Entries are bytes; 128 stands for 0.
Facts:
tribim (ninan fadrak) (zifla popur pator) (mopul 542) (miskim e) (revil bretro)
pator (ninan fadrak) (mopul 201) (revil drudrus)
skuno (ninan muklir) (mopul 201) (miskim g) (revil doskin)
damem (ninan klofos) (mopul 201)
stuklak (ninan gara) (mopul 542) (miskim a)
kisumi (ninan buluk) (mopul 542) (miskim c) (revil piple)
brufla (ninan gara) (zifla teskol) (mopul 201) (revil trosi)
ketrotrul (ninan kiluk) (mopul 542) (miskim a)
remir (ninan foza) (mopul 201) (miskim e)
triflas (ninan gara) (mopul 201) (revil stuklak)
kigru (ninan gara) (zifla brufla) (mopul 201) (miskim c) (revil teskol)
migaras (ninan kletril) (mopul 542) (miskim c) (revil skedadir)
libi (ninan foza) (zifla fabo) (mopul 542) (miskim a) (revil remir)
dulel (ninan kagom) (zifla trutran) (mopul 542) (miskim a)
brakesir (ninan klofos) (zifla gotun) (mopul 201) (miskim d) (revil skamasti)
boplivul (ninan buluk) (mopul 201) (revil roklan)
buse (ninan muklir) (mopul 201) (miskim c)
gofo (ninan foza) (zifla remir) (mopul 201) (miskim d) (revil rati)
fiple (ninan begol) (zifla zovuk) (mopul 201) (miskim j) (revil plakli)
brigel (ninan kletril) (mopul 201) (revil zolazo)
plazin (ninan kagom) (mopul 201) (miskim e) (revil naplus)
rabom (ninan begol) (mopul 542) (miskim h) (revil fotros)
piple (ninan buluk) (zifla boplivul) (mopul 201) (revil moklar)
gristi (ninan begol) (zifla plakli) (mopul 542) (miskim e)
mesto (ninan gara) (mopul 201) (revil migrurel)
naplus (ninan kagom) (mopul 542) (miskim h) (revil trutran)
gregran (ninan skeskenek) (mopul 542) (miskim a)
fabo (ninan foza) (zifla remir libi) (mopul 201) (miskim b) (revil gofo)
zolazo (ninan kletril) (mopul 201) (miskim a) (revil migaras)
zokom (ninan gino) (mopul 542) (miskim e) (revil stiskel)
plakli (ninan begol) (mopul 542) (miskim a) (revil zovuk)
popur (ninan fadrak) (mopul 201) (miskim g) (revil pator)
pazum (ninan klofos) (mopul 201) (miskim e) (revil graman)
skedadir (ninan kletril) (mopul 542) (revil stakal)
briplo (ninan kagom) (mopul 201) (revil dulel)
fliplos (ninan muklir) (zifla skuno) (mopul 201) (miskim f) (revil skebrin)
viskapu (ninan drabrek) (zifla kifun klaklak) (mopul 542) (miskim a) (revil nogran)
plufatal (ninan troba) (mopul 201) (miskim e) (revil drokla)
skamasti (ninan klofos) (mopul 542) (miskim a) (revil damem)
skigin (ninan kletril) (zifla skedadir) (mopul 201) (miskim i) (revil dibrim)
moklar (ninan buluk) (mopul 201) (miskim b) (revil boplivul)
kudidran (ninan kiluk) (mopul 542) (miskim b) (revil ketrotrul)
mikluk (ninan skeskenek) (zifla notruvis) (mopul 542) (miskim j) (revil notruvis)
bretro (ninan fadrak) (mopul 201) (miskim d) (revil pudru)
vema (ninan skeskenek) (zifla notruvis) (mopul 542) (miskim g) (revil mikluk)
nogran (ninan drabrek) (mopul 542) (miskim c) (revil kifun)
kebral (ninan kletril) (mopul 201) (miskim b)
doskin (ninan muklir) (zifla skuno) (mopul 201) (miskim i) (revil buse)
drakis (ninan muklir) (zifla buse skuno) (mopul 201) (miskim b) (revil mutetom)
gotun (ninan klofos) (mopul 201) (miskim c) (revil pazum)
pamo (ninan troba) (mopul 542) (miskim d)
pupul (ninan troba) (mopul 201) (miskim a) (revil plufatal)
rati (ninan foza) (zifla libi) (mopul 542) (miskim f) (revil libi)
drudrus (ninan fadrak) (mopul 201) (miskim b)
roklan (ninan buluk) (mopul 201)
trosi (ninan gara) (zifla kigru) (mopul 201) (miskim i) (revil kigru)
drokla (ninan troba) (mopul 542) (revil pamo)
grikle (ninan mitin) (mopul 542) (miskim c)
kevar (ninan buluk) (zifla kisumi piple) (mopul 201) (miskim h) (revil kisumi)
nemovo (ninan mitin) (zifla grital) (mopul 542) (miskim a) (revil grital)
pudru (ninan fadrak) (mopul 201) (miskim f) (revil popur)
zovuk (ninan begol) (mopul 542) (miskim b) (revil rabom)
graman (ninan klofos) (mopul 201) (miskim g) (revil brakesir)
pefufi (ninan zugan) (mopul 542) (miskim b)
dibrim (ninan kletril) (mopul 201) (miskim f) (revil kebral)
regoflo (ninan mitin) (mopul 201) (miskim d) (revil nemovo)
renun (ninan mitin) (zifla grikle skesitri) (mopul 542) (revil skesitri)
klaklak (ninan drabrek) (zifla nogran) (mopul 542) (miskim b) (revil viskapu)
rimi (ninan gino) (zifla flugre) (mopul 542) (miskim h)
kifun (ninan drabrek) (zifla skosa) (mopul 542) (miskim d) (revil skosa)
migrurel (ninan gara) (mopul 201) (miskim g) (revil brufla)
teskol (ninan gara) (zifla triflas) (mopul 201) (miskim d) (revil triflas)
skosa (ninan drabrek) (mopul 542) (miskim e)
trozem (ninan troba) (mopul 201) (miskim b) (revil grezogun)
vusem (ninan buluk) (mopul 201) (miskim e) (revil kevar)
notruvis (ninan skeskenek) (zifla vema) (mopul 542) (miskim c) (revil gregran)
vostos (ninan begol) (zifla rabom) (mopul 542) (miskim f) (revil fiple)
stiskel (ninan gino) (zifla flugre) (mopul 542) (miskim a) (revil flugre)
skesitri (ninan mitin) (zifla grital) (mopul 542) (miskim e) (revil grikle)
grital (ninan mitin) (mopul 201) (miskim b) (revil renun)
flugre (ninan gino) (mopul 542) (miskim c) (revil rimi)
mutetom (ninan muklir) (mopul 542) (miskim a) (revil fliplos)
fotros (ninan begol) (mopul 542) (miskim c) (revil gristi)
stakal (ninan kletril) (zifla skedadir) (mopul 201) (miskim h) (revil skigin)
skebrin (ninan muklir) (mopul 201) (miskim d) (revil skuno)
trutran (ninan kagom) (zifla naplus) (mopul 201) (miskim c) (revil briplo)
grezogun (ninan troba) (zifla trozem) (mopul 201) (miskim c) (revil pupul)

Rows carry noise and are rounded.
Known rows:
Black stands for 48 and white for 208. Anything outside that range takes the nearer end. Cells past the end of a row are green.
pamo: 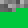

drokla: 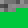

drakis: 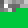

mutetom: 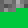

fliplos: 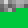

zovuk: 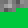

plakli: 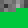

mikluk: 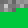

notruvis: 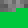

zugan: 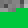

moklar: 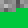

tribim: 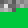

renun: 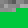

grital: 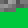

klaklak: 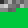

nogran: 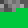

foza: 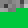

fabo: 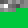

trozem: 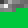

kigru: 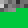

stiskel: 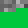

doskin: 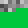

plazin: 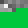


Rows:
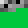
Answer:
stuklak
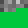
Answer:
vema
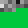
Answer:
teskol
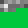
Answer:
regoflo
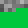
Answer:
kifun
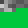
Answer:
mesto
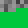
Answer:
boplivul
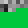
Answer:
buse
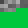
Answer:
gotun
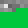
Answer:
fiple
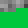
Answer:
pudru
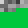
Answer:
gristi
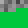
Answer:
damem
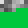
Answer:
dibrim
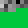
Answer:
triflas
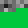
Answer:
nemovo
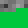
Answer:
gregran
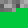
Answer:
rimi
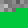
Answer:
plufatal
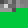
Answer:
zokom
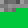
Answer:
skesitri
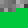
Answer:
rati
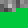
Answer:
rabom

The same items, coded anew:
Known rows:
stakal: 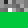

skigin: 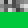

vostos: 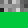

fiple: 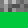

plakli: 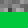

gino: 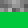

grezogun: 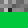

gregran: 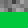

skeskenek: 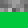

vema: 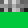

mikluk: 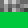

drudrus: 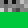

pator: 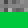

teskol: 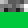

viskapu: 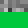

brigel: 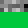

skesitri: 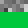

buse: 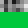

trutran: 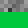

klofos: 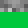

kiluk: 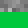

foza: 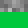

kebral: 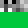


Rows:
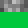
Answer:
naplus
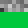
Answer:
fliplos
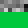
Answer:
zolazo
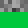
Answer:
gara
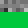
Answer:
remir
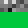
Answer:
bretro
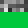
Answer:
fabo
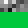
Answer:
gofo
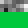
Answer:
pamo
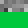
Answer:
skosa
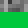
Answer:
brufla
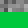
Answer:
drokla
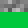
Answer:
migaras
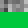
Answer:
skuno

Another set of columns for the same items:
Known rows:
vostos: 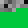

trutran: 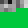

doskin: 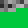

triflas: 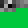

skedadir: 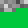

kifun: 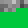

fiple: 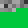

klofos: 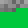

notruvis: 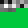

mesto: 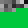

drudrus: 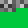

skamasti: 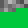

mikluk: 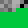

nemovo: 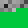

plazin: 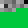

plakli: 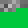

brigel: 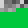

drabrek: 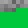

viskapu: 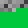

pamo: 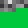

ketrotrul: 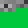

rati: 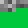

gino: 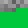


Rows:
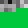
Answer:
grezogun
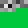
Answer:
skigin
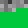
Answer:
kevar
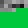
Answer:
trosi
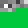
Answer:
stakal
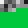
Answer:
drakis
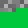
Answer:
pator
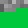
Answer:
renun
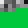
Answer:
trozem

